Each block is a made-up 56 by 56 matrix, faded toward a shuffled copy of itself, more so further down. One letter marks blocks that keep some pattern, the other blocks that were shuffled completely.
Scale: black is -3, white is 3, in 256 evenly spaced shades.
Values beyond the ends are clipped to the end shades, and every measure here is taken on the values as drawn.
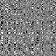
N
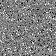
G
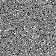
G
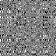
N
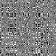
N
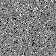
G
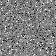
G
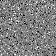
G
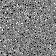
G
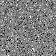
G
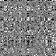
N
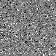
G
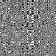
N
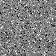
G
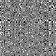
N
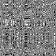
N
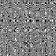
N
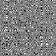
N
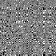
N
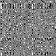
N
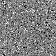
G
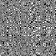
N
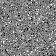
G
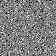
G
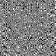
N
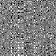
N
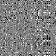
N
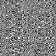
N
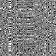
N
